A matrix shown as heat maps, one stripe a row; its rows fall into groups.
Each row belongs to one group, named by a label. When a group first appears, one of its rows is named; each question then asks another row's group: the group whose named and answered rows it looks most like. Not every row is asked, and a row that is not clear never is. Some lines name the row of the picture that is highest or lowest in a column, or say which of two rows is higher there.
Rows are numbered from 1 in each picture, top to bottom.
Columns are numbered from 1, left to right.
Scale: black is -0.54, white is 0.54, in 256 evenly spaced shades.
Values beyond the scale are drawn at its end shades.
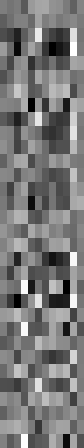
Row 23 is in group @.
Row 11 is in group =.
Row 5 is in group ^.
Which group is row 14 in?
^
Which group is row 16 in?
@
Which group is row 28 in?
=
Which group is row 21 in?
^
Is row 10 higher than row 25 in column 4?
Yes
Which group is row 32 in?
^
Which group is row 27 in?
@
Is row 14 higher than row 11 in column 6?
No
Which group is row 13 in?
=
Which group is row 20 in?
^
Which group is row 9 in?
=
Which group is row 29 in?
@
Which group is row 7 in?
@
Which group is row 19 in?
=
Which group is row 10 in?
=
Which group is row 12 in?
@
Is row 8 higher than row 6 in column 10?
No
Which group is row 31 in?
@
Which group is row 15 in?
^
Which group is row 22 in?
=
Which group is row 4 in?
=
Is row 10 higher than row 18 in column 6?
Yes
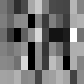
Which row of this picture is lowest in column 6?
6
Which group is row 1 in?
=
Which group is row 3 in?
=
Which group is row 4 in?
^
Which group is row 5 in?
^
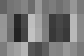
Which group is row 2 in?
=
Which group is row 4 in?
@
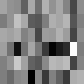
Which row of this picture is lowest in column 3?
4
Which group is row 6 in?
^
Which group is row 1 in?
@
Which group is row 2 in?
@
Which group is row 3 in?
@
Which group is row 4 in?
=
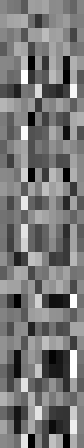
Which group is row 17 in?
^
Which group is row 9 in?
^
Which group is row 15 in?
^
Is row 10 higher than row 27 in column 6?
No
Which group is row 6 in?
^
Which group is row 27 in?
=
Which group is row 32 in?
^
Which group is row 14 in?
@
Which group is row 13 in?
^
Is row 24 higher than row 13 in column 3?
Yes
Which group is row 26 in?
=
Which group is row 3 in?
@
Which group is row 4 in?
@
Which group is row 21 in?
@
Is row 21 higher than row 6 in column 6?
No
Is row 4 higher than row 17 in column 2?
Yes
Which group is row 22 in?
=
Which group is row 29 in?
@
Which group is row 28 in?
^
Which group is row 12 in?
^
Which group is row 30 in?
=
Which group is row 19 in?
=
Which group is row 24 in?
^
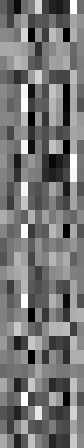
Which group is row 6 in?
=
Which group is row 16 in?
@
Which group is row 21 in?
^
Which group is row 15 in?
^
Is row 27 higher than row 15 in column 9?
Yes
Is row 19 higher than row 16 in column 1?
No
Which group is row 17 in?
^
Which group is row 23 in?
^
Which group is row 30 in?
=
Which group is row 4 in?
@
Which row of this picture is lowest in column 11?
24
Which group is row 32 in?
=
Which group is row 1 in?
=
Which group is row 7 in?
^
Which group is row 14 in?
^
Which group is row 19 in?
@
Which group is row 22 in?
^
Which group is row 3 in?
^
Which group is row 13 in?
=
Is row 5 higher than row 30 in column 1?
Yes
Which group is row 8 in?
^
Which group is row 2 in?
^
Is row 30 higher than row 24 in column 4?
No
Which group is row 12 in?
=
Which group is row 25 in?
=
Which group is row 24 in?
@
